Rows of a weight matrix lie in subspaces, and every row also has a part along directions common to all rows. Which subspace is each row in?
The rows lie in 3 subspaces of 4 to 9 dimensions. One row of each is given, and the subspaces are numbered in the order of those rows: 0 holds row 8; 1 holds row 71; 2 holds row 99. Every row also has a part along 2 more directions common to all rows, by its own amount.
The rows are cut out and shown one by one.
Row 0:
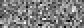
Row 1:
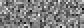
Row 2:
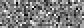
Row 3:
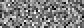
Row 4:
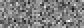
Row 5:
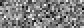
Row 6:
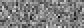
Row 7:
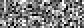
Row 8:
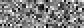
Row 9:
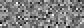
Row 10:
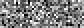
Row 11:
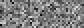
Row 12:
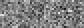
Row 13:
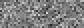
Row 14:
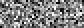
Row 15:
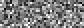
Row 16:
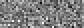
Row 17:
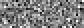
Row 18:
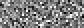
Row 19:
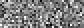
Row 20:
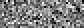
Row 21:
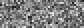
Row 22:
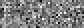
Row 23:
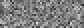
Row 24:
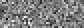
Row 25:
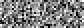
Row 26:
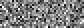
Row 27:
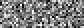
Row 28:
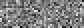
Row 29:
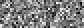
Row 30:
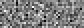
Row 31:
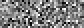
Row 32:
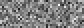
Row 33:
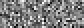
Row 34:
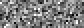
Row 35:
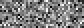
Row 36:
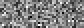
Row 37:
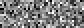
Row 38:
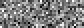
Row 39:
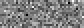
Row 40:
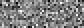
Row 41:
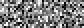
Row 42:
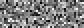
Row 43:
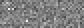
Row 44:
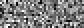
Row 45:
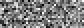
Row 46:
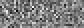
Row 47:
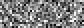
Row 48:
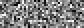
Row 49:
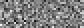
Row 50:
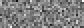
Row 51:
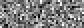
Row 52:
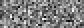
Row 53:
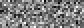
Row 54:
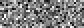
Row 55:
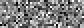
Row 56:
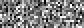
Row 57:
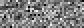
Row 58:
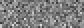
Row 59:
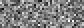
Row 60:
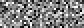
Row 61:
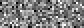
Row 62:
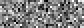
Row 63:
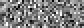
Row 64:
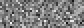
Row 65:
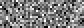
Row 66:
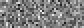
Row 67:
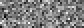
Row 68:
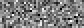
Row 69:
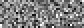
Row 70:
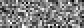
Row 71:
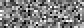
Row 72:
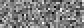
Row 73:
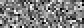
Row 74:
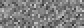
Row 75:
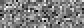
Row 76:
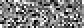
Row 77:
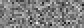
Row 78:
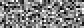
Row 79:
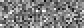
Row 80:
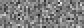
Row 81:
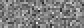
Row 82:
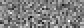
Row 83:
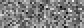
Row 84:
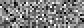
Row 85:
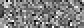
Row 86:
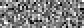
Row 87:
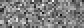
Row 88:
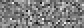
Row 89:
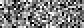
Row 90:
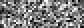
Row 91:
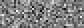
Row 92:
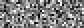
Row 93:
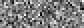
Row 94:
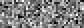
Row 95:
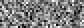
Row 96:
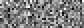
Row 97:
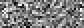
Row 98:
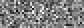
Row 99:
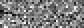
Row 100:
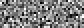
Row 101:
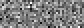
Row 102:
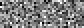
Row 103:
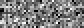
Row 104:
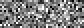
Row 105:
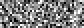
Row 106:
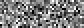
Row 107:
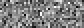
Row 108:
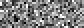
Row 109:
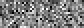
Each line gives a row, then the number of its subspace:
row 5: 1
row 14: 2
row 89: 1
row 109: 0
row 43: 2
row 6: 0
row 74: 1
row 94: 2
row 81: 2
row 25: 2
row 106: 0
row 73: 2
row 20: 2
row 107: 2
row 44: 2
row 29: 2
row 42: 2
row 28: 1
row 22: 1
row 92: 1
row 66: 1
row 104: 0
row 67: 1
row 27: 1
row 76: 2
